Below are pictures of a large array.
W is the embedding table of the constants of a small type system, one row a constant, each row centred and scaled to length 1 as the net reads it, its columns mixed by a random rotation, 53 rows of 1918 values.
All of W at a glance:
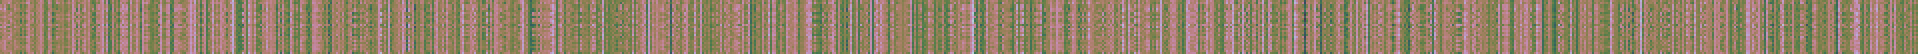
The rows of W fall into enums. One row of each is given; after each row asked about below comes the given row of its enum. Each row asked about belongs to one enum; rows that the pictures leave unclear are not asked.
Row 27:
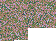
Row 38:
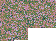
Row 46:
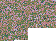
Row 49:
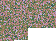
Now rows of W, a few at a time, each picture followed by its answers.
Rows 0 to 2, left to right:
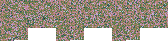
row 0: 38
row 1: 49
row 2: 49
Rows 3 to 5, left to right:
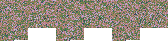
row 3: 46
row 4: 38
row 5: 27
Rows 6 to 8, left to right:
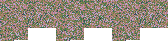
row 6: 27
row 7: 38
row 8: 27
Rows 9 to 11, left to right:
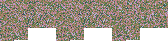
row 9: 27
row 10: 27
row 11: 49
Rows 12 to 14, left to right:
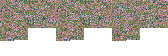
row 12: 38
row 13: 38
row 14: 46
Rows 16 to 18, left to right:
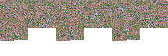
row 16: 27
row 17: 49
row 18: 46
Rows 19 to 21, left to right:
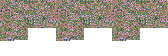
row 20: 38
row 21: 38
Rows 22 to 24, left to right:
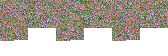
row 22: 27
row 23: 38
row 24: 49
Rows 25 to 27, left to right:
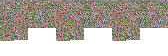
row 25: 49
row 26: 27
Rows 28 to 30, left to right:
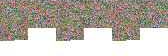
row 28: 46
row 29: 38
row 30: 27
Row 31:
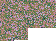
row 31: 38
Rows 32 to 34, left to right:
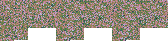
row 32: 49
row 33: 38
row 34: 38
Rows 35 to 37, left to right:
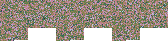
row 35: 38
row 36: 46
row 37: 49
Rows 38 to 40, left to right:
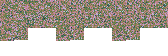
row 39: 49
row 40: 49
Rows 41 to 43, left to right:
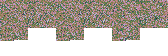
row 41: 27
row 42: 27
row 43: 38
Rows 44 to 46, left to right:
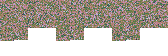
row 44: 27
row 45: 49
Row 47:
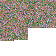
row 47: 27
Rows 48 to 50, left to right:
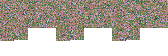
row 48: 27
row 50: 38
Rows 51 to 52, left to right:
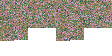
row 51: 49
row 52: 38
